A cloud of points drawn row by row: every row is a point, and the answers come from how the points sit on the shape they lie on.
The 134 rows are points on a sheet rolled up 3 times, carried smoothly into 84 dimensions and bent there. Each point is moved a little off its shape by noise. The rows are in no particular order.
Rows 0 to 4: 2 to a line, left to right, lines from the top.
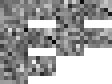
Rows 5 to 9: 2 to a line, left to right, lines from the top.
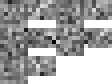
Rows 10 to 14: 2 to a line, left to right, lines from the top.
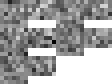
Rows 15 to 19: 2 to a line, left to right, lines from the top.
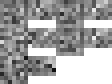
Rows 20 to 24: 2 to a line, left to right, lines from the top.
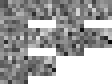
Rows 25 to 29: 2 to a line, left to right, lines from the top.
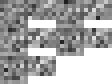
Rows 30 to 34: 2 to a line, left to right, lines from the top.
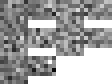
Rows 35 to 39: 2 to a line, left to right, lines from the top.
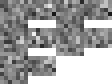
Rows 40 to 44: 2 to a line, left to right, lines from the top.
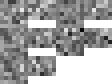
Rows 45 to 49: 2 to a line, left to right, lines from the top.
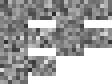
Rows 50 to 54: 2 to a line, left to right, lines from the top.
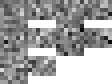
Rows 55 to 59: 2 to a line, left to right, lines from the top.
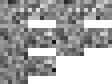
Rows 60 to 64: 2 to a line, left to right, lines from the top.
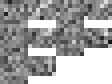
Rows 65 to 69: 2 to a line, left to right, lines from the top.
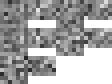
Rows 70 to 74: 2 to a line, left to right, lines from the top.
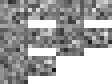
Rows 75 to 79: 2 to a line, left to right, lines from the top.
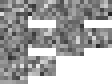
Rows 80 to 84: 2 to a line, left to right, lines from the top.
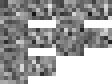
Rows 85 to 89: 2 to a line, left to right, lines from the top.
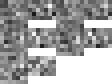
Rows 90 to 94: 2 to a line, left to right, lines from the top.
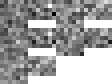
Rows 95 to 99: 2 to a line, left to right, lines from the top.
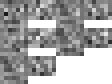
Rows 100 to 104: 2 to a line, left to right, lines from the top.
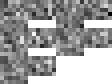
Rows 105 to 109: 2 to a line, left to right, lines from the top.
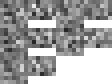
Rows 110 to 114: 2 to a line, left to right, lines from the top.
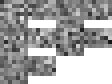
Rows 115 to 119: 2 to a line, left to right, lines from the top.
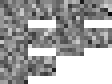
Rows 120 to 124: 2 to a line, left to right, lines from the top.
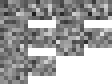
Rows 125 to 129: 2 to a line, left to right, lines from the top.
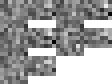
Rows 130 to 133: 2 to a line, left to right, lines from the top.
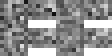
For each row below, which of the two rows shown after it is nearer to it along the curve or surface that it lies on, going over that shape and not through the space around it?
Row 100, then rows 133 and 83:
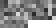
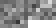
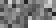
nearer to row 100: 83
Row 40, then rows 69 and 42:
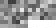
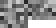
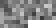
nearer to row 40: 69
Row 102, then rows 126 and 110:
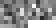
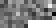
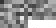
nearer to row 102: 126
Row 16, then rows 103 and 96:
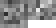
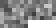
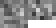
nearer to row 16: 96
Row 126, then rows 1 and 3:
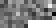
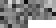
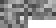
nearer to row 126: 1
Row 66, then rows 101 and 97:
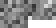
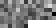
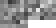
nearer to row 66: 97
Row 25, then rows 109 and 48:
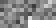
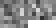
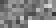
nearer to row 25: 48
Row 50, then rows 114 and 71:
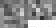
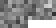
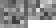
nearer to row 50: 71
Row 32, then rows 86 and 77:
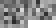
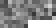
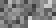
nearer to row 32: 86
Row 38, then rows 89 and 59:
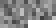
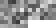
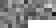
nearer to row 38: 59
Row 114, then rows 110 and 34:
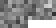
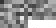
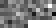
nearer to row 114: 110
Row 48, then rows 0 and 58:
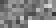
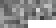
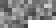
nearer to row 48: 58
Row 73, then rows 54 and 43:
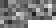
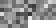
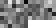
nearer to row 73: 43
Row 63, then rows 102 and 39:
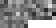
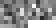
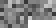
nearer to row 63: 102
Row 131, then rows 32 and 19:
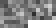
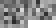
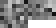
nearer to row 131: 32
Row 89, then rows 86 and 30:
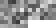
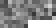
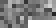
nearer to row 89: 30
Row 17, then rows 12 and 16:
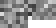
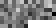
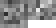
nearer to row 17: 16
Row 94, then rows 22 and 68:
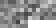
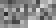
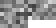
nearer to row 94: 68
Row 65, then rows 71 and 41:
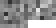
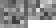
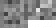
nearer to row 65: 71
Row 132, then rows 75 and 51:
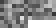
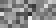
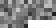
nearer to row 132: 75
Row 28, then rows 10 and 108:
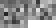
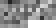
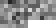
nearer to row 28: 10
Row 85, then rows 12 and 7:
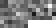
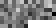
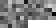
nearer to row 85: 12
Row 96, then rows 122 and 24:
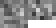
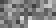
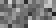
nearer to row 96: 24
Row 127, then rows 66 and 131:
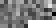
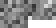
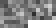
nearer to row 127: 131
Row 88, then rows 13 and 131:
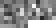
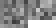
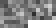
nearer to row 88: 131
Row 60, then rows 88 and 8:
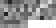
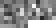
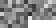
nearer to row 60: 88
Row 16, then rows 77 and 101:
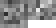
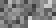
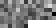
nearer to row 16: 77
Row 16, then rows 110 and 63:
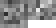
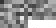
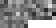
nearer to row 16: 110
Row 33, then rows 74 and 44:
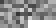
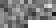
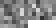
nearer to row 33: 74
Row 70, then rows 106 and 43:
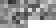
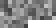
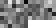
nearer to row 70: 43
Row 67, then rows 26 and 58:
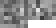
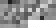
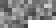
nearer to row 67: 58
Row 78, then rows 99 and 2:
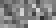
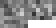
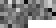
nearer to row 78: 99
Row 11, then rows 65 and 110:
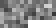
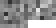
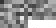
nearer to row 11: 65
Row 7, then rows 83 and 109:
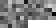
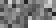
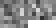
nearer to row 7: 83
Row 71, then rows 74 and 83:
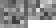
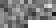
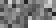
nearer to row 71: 74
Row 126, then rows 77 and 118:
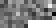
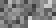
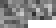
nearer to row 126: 118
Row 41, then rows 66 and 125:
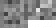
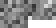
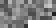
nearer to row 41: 66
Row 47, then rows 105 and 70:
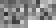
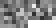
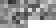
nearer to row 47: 70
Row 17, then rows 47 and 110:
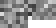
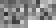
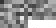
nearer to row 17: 110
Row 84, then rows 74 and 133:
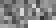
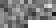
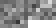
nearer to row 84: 74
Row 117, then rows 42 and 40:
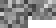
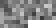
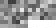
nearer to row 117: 40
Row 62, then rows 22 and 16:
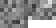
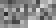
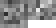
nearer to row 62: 16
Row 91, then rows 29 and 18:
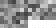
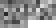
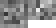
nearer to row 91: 29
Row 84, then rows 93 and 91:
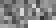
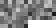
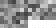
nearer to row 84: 93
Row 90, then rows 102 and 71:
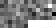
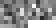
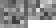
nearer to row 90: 102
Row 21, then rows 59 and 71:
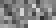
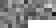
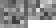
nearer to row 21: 71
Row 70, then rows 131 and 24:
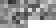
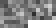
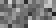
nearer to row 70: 24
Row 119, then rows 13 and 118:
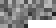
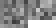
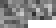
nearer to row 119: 118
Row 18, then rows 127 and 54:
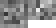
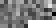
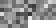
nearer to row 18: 54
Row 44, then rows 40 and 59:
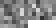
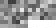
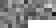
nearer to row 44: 59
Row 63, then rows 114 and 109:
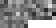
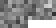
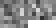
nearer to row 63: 109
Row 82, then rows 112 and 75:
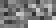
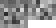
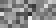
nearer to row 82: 112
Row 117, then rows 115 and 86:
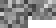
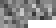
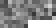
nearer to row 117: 86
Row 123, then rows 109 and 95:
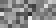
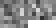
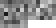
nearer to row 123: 95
